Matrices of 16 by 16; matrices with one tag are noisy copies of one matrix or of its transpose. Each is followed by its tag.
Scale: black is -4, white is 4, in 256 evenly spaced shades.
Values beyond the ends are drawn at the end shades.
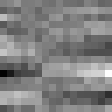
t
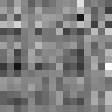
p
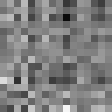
p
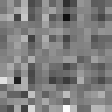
p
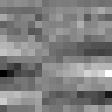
t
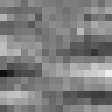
t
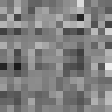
p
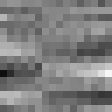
t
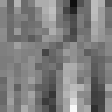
t
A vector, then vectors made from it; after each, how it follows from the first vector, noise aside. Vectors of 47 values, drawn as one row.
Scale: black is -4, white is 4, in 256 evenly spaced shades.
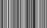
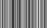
reversed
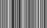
reversed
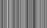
shrunk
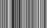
reversed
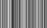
reversed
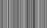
shrunk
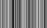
reversed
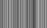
shrunk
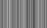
shrunk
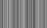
shrunk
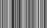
reversed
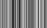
reversed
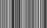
reversed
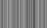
shrunk
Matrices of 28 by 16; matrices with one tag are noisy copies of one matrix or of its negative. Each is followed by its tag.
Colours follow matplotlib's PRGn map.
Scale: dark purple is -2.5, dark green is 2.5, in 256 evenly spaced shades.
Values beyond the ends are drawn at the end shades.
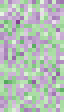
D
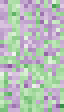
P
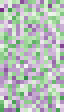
D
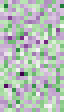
D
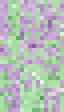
P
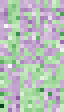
P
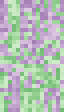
P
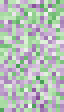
D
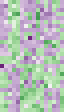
P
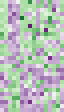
P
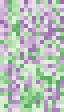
P
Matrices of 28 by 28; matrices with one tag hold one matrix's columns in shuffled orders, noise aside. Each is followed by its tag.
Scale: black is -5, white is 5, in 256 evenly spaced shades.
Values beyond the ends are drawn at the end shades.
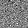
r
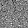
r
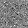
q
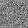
q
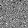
r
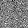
r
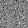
r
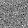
q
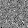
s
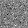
q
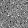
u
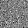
s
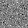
q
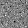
u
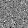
s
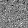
r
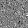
u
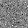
q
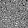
r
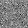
q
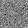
q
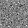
q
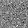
q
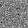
q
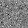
q
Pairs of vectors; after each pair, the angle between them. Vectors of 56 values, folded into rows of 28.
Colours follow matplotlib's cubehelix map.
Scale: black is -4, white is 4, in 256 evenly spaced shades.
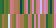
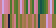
nearly opposite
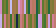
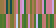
partly opposed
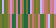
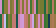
partly opposed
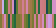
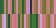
orthogonal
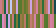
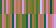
orthogonal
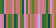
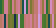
nearly parallel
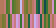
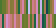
orthogonal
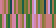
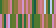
nearly opposite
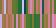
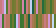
partly aligned
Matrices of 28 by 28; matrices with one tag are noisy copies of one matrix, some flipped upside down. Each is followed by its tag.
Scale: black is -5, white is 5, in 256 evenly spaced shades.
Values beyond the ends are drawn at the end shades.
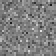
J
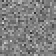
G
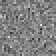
J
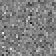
G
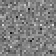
J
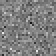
G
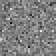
J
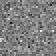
J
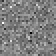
G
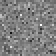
J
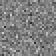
G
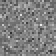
J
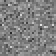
J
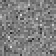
J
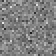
G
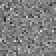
J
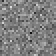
G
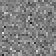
G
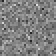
G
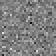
G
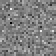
J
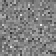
J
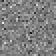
G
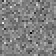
G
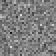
J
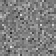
J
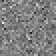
G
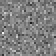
G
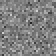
G
